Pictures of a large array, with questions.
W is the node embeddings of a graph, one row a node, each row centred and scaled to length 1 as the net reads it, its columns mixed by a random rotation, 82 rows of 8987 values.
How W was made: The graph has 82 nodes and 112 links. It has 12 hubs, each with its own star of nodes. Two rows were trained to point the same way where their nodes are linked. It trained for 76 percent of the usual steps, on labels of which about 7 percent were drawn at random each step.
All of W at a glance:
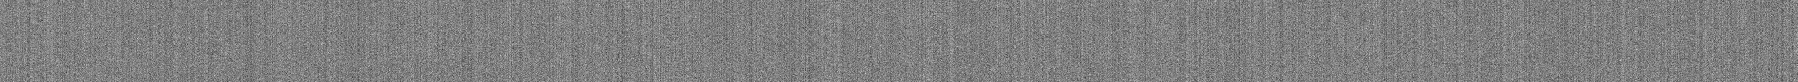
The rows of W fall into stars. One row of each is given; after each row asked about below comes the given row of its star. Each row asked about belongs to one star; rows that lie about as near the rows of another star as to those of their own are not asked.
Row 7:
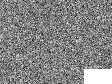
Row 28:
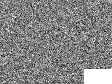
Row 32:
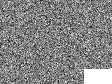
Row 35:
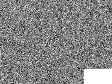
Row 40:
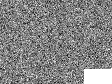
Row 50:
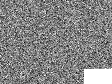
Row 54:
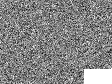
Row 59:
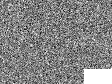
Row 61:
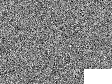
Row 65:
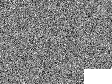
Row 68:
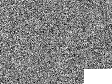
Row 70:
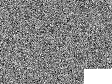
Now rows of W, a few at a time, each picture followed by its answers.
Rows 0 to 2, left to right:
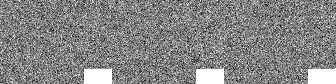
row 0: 61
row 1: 61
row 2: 7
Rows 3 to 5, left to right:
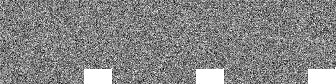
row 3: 40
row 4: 50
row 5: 65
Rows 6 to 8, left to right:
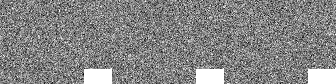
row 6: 7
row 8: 61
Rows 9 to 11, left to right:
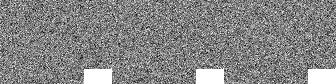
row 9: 70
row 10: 54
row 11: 35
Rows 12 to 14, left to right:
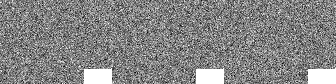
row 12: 28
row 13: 40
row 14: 70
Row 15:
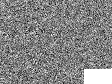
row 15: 54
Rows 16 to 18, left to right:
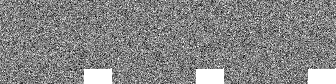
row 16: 68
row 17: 40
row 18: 28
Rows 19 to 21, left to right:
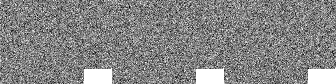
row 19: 40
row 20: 7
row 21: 35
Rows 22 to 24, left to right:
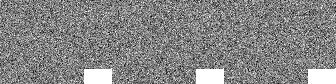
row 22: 70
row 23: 61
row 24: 7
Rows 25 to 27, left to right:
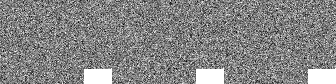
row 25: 28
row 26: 65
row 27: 70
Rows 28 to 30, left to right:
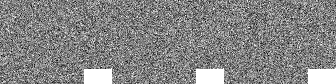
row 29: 50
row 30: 59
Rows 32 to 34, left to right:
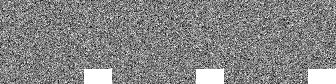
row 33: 32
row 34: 50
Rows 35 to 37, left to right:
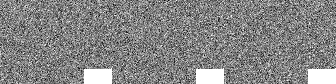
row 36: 7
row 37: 54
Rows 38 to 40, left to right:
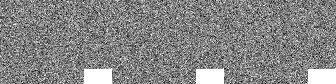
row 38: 50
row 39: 50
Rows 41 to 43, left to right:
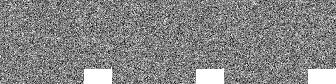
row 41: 65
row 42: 40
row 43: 7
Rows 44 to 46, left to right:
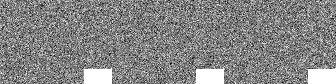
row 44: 7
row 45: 70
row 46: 32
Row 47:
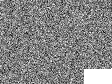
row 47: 54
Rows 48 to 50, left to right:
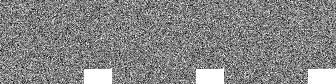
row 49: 70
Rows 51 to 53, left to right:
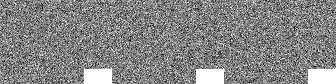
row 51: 70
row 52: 54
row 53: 50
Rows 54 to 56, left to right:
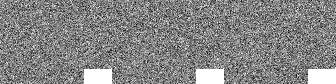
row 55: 40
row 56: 61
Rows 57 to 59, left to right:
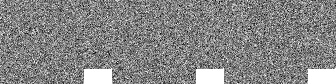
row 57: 54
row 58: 35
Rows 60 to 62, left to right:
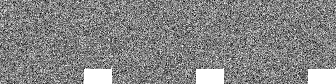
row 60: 65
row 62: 40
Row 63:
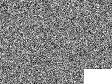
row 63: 68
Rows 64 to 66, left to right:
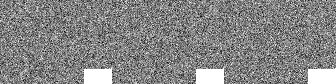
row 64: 50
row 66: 61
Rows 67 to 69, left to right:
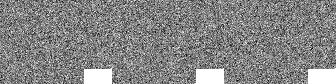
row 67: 28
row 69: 7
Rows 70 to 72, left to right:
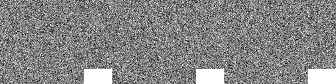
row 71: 28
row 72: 32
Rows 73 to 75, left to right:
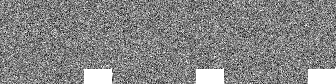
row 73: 59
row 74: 40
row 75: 35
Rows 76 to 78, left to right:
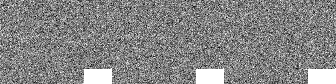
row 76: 68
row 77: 70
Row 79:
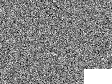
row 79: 50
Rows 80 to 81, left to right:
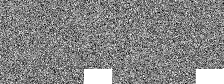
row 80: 61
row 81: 68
